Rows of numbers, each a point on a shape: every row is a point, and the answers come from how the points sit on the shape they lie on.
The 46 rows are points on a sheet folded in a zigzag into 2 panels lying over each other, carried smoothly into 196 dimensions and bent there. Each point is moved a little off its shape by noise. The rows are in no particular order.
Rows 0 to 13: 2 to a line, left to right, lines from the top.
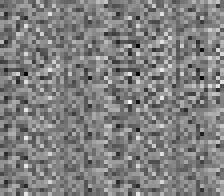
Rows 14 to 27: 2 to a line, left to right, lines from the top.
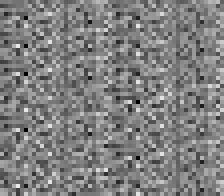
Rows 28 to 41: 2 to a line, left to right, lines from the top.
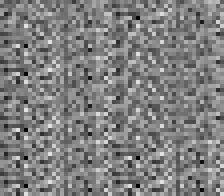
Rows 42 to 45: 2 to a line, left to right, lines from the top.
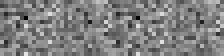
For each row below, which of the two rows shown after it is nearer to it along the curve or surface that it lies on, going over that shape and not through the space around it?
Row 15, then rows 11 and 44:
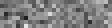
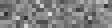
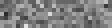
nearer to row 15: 44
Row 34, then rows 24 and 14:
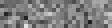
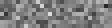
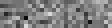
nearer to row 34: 14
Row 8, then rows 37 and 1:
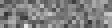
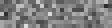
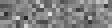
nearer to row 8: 37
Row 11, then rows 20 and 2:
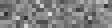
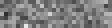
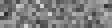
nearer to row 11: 2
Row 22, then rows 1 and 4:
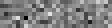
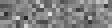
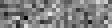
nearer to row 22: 1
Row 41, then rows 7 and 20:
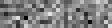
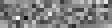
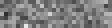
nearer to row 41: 7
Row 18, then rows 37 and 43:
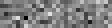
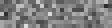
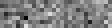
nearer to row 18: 43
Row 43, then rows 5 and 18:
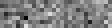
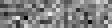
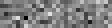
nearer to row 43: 5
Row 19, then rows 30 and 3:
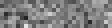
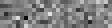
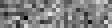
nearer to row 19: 3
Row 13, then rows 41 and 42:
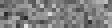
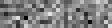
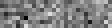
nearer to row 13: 42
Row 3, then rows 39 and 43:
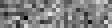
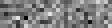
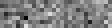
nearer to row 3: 43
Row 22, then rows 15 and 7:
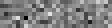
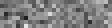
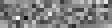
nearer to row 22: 7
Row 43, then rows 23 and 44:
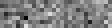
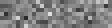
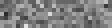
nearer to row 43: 44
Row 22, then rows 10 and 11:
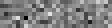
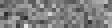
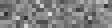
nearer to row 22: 11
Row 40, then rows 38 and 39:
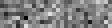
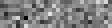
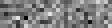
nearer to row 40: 38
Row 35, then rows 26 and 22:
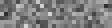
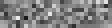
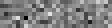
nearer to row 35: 22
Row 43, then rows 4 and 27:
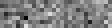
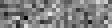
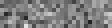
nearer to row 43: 4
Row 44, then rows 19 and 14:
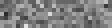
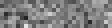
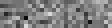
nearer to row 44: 19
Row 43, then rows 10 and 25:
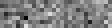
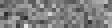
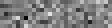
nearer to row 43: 10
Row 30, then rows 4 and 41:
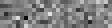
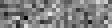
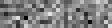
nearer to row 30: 41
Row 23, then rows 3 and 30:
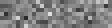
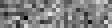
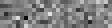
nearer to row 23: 30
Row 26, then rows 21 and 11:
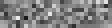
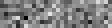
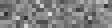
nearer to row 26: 21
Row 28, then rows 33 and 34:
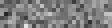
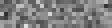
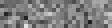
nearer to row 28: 34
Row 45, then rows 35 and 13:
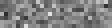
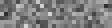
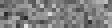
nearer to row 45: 13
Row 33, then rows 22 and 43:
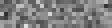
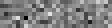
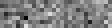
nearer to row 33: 43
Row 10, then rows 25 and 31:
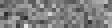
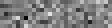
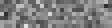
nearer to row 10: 31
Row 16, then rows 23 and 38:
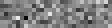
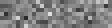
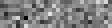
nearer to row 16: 23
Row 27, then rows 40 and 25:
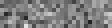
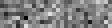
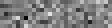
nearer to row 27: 25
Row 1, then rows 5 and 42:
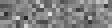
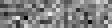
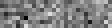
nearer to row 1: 5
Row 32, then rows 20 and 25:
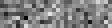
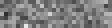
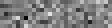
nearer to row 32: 25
